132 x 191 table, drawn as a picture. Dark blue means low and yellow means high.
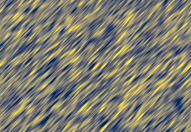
Average level on the scale: 50%. Grain: diagonal, up to the right. Histogram: bell-shaped. Mirror symmetry: none.
